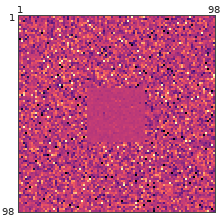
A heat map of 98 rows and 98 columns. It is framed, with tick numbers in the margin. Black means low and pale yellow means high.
Stripes: none. Odd rows or columns: none. Histogram: heavy tails on both sides. Calmest part: centre. Seam: none. Odd patch: calmer, in the centre. Grain: fine.
